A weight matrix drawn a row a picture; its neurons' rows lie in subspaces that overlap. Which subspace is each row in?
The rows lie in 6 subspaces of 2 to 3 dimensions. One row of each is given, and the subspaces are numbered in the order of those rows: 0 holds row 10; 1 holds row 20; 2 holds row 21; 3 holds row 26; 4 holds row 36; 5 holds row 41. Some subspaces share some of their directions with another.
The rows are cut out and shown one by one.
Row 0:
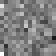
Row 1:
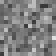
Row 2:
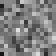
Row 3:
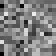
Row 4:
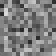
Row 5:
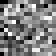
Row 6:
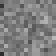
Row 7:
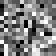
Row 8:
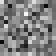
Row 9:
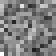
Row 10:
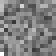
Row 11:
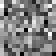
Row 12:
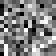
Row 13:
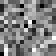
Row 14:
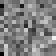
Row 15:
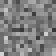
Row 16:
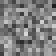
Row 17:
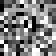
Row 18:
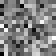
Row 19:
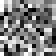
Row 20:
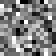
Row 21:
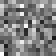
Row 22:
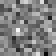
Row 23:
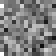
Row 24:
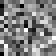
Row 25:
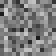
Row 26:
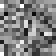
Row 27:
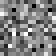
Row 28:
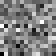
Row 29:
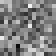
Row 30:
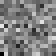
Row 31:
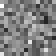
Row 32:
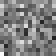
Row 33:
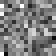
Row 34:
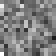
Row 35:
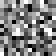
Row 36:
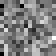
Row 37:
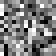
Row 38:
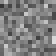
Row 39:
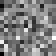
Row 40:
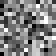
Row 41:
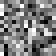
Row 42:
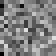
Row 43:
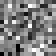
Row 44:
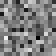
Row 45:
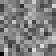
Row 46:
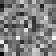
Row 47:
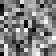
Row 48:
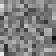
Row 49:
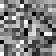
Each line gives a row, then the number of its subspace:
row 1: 3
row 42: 3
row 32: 2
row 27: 3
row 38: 0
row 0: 0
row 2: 1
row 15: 4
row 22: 1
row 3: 3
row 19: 0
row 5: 0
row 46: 5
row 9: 0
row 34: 1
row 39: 5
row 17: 5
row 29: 0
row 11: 4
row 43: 0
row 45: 2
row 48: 0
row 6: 2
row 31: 2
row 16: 2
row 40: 2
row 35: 1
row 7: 3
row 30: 4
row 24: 3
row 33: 5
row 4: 4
